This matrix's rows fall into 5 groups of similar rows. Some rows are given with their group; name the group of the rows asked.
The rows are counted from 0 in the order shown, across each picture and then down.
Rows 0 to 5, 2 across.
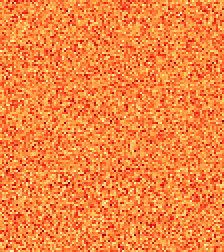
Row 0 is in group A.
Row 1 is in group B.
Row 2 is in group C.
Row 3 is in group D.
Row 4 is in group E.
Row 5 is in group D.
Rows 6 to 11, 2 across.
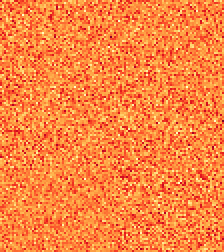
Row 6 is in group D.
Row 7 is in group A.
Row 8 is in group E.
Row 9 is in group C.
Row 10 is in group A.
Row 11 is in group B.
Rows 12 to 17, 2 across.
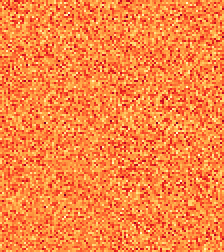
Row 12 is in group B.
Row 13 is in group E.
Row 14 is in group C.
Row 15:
C
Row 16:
C
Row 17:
B
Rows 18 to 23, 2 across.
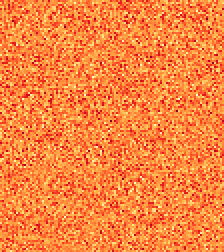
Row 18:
C
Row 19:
B
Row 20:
D
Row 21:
B
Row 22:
C
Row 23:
D
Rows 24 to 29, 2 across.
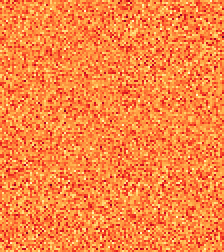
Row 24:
A
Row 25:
E
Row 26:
C
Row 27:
B
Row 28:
E
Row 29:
B
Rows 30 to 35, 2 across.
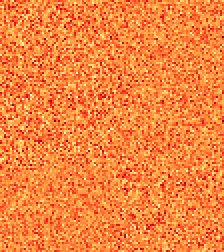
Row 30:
C
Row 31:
D
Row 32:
D
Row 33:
E
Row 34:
A
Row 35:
B
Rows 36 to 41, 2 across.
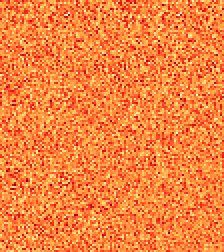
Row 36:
B
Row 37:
B
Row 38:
E
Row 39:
A
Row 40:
E
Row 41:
A
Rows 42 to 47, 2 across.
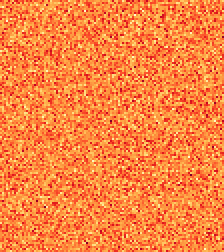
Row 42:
A
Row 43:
D
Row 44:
D
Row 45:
C
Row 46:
C
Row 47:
B
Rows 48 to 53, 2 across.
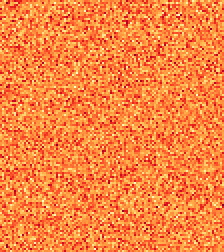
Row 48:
E
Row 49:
B
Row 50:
E
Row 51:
A
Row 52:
D
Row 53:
C
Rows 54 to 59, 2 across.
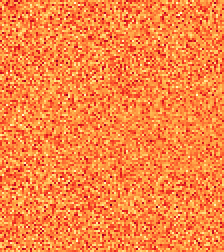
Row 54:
E
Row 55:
B
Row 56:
A
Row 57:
B
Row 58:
E
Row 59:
C
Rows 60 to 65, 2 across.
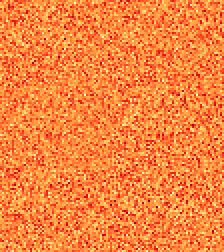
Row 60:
C
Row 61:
A
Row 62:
A
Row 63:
A
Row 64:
E
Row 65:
C
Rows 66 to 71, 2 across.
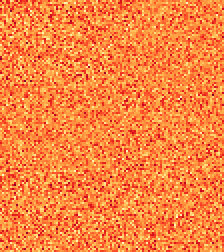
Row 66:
D
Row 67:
E
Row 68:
D
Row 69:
B
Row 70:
E
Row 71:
A
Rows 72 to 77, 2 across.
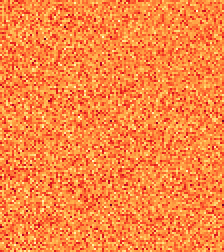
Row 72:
C
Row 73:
A
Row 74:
D
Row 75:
C
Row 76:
D
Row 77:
E
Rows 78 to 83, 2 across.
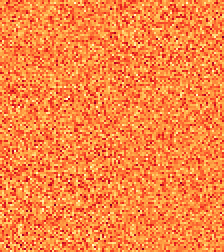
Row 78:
E
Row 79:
C
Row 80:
B
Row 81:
A
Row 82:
D
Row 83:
D
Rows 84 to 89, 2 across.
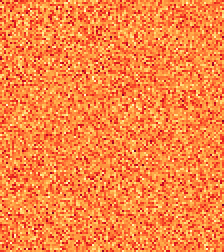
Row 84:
D
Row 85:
C
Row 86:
A
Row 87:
D
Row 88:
B
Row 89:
D
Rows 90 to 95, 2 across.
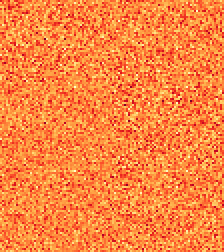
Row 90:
C
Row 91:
A
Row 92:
C
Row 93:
E
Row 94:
E
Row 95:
E
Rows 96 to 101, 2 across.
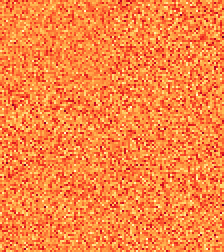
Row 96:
A
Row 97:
E
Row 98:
C
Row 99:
B
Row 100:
C
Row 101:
D
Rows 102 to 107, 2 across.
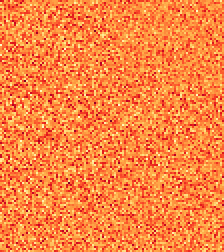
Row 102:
C
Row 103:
A
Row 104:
D
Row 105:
A
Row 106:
D
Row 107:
E
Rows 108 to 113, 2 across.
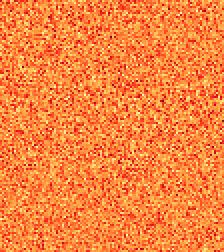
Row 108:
D
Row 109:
B
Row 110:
B
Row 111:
D
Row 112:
A
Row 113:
B
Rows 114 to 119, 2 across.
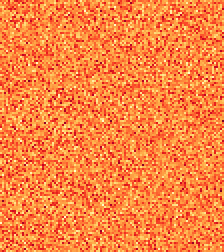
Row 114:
B
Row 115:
E
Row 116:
C
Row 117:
D
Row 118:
C
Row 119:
A
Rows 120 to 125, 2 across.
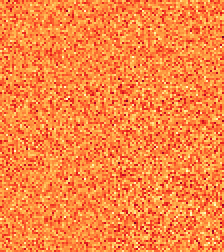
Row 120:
A
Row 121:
D
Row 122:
B
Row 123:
E
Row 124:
A
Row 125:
C
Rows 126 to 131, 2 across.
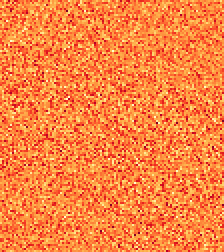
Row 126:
A
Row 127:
A
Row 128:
B
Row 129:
C
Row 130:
C
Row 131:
D
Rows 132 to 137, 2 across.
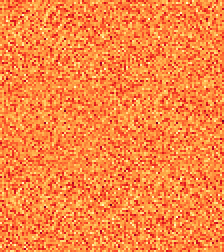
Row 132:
C
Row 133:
B
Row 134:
C
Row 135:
C
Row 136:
C
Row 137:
A
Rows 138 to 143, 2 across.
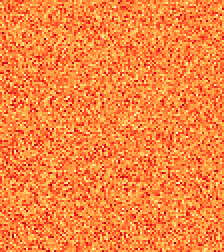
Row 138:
C
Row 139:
E
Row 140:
B
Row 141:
A
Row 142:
B
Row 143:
B
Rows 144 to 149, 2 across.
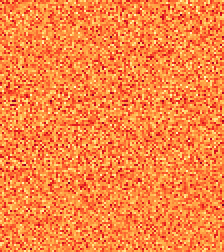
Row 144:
D
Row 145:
D
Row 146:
E
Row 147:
E
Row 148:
D
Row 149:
E
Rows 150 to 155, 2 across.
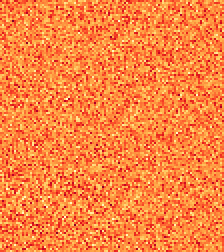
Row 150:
D
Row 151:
A
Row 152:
B
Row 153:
A
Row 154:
C
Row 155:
A
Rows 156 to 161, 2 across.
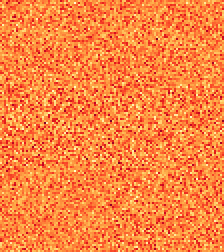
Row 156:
E
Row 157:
C
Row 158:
C
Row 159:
D
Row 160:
E
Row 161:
A
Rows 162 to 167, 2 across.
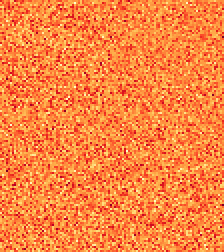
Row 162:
C
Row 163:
E
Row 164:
B
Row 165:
B
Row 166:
E
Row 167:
D
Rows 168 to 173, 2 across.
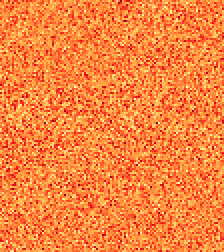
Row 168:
A
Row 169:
E
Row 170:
C
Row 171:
C
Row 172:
E
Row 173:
B
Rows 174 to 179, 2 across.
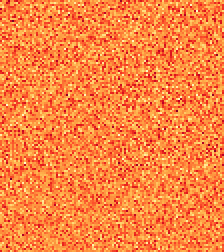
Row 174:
E
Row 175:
A
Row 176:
A
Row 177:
B
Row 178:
D
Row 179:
A
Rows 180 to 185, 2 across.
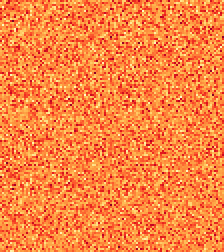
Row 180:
E
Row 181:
D
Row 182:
B
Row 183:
B
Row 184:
E
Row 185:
B
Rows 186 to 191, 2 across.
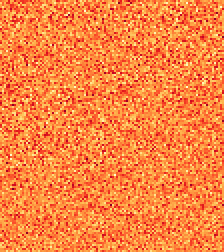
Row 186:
B
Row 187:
E
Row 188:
E
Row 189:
E
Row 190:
E
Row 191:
E
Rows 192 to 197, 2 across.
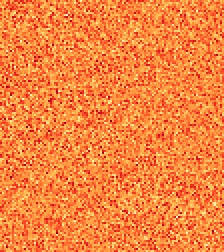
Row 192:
B
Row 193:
A
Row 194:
D
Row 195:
A
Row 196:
A
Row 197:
C
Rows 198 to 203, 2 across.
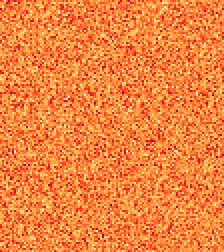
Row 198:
E
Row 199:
E
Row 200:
B
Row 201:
B
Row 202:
D
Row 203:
C
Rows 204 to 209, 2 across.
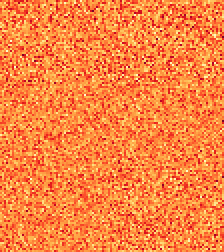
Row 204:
B
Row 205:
C
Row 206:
A
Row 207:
D
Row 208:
D
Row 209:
E
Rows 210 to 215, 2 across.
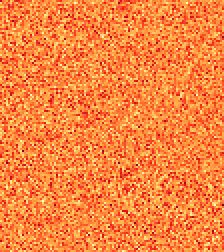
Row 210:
C
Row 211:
E
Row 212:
D
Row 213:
A
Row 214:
D
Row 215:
C
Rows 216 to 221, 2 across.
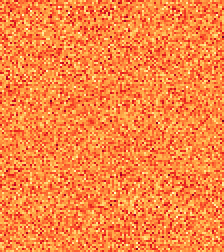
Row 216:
D
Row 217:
E
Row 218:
E
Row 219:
C
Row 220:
E
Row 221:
C
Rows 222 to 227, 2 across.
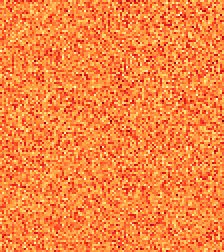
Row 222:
A
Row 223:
B
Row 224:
C
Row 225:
E
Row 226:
A
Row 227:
B
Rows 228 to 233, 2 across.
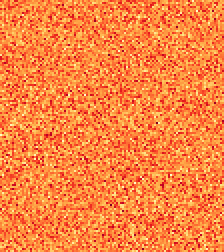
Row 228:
C
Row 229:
B
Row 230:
A
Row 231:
C
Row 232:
E
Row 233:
D
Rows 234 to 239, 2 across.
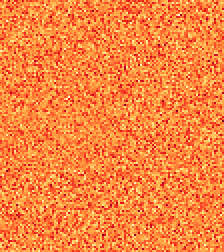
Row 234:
A
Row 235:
B
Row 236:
B
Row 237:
E
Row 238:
E
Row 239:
D
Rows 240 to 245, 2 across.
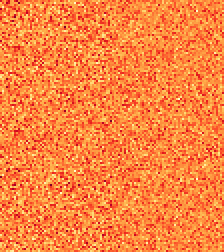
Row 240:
E
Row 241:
A
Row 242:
E
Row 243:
B
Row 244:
E
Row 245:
A
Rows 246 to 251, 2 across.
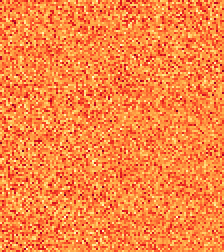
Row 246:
D
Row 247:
B
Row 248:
D
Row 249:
B
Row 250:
C
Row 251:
C
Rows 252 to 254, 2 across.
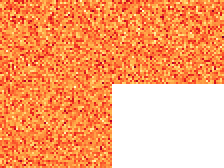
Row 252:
B
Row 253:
D
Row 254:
C
